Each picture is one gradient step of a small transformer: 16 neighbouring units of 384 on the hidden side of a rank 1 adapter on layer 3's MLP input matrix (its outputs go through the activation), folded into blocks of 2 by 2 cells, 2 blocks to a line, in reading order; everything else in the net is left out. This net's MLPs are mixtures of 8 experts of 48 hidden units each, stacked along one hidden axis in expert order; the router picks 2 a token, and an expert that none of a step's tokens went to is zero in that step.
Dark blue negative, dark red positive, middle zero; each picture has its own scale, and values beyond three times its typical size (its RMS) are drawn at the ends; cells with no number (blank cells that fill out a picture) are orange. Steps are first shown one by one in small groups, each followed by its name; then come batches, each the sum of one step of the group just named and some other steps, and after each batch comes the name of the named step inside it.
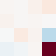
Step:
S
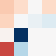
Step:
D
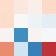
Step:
D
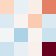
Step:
S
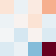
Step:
S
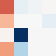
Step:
D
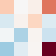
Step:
S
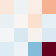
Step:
S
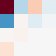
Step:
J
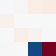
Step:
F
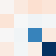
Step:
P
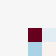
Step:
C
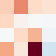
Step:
C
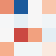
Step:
C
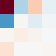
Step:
J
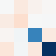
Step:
P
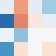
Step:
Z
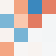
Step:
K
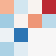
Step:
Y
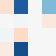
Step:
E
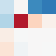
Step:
E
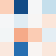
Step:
E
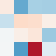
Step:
E
